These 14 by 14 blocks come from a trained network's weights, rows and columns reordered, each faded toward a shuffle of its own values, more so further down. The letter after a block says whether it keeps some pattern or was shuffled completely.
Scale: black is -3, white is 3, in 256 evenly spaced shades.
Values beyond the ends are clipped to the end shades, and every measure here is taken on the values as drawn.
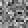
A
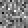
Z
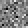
Z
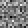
A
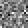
A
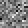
Z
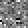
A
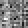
A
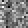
A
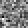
Z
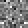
A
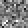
Z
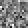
Z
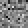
A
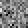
Z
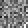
A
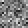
Z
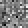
Z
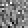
Z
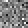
Z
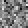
Z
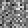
A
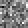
Z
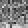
A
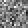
Z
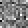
A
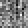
A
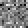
A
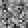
Z
